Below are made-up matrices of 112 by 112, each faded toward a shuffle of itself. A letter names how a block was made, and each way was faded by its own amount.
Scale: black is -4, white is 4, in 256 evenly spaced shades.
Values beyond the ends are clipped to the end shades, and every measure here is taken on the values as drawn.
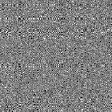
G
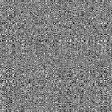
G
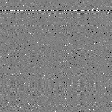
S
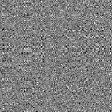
G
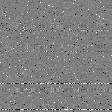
S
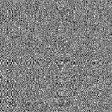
G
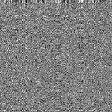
G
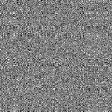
G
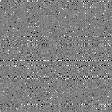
S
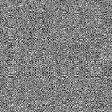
G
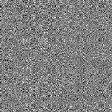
G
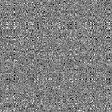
G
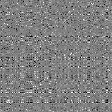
S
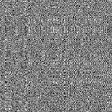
G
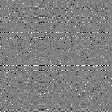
S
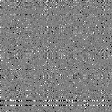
S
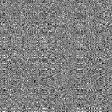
G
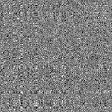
G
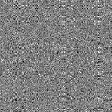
G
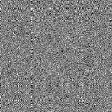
G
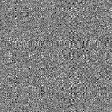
G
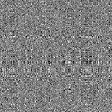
G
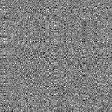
G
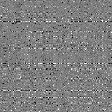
S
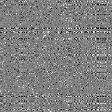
S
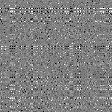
S
